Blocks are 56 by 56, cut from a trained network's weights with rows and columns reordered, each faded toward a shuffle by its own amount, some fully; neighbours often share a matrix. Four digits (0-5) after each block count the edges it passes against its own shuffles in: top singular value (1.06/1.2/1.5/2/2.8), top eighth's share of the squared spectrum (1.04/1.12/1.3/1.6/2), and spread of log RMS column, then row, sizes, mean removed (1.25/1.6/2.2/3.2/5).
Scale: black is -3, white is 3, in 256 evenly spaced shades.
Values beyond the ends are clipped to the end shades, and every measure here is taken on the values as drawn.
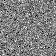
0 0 0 0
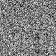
2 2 0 0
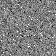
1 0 0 0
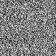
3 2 0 0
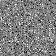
2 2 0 1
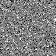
0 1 0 0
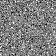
0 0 0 0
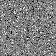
1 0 0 0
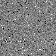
2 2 0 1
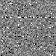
3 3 1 2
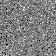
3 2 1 0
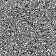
2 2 0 0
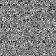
3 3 1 2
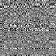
4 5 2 4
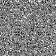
3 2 0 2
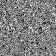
2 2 0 1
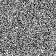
0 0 0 0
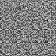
4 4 0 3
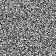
0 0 0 0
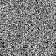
3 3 0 1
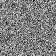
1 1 0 0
